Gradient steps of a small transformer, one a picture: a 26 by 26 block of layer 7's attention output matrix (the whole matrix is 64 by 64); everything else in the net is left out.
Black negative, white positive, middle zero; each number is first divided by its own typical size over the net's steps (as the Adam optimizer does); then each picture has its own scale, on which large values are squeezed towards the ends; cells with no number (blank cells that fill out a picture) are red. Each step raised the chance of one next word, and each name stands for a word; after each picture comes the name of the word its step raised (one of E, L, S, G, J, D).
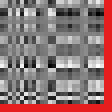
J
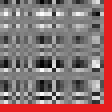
J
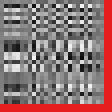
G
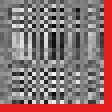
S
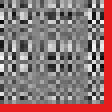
G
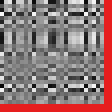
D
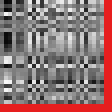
D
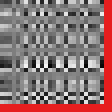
J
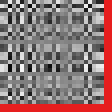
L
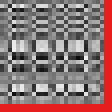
G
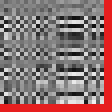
S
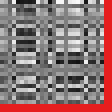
D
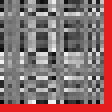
D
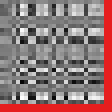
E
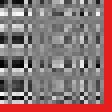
J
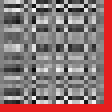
L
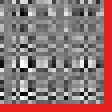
J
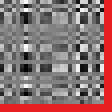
L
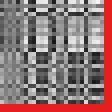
D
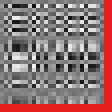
G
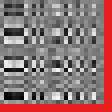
E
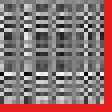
S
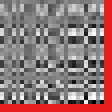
E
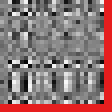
D
